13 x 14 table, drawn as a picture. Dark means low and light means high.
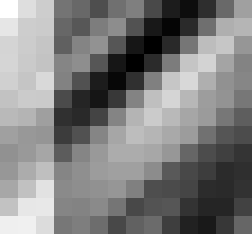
Calmest part: bottom right. Seam: vertical, 20% of the way across, the left part higher. Grain: diagonal, up to the right. Average level on the scale: 50%.
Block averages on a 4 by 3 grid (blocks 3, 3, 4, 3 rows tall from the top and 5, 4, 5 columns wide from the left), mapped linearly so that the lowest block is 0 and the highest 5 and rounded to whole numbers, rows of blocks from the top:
512 / 404 / 342 / 520
